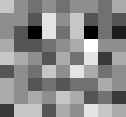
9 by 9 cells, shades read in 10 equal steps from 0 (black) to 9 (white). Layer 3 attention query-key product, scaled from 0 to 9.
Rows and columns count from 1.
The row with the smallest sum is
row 3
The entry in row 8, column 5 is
7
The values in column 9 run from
1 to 6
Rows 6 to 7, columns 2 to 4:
5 4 7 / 5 3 4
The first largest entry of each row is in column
1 4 4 7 7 6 1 5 7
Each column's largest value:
7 7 7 8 7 8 9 7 6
